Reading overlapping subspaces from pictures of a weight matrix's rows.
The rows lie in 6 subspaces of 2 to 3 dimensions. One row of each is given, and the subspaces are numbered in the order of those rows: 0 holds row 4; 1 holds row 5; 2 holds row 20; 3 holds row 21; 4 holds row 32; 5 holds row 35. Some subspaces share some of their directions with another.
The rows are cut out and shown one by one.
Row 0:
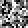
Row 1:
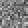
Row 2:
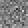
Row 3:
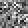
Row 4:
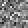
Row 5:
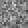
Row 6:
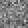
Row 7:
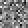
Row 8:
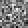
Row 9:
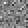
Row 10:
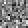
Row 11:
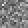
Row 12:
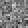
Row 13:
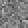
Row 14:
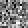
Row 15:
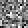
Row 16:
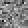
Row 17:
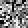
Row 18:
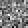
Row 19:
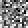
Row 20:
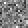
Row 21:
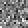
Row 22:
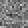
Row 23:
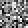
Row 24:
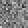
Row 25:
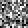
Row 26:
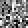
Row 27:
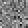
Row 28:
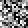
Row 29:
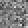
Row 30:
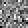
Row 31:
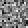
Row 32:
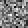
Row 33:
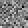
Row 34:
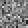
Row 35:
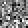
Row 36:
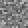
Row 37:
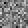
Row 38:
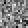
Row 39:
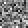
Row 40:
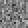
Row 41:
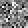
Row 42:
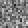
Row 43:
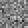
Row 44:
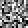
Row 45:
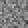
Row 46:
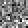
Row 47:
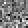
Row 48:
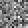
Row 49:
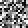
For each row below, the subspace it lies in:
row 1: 0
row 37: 2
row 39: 2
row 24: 3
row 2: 4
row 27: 2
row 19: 4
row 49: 2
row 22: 1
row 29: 4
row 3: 2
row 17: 5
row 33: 3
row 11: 0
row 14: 1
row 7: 2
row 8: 4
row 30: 3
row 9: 1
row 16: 5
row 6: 1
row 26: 5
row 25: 1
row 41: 3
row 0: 3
